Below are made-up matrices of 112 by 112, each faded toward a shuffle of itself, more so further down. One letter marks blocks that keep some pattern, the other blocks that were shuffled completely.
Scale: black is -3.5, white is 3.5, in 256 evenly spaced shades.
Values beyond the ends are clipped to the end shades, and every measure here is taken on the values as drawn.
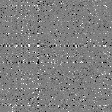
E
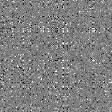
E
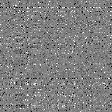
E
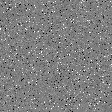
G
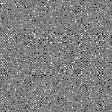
E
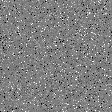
G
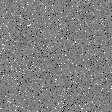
G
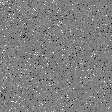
G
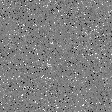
G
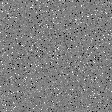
G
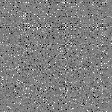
E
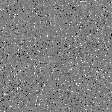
G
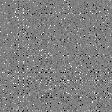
E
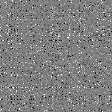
E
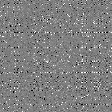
E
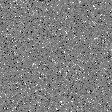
G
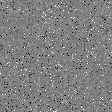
G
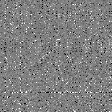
E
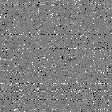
E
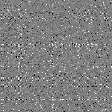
E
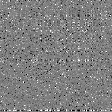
E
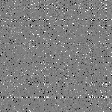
E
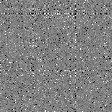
E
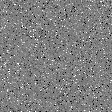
G
